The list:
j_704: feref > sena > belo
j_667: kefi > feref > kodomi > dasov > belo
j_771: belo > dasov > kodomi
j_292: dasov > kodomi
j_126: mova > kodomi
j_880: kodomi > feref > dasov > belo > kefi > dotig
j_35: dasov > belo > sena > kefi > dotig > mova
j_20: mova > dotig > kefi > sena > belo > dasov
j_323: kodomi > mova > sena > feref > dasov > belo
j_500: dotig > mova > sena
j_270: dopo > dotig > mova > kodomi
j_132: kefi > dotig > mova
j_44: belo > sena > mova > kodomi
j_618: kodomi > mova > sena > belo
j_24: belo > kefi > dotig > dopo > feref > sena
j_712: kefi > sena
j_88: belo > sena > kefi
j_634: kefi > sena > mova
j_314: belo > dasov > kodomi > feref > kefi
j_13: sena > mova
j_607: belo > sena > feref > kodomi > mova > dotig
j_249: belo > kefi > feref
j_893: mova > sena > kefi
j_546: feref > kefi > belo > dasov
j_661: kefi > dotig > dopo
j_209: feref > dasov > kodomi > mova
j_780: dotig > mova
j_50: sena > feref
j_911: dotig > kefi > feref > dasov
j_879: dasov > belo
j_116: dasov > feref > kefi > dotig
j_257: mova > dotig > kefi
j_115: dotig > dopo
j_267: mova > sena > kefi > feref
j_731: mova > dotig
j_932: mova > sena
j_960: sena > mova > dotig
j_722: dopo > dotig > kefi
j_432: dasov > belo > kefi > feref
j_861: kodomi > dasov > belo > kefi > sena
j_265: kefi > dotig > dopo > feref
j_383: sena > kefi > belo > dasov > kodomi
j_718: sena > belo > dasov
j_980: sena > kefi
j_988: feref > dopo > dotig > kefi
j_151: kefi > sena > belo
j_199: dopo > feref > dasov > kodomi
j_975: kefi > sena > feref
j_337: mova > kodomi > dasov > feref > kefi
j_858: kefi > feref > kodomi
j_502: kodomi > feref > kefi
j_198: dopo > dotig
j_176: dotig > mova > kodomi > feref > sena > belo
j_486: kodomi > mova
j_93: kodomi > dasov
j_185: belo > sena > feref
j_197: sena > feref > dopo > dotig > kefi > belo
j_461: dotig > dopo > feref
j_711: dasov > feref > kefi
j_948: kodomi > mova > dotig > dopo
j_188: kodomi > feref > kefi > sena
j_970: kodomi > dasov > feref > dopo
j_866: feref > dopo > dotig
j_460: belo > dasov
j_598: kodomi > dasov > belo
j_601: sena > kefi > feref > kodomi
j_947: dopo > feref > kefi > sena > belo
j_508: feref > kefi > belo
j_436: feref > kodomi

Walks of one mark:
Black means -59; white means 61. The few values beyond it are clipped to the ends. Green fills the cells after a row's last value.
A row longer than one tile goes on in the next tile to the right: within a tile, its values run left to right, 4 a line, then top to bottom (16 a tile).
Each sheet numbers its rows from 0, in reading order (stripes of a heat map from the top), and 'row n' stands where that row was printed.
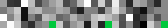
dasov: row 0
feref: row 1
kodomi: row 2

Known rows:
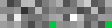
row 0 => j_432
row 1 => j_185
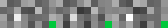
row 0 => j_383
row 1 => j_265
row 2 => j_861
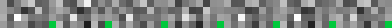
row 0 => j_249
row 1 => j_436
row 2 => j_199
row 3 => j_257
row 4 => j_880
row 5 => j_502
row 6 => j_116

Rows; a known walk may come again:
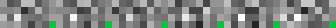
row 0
j_432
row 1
j_880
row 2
j_461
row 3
j_257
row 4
j_502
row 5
j_460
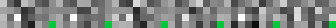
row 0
j_93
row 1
j_861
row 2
j_292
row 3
j_546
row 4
j_126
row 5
j_980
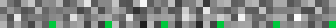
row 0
j_199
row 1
j_704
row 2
j_436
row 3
j_932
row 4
j_718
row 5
j_44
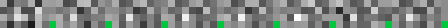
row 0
j_731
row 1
j_116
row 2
j_667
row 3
j_383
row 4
j_35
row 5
j_185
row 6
j_198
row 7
j_176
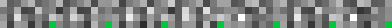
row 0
j_975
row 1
j_500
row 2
j_893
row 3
j_13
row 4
j_314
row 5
j_634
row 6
j_598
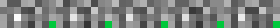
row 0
j_323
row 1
j_267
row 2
j_601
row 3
j_265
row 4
j_151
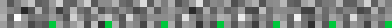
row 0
j_249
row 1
j_50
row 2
j_866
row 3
j_508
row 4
j_20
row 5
j_188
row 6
j_988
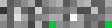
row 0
j_960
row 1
j_88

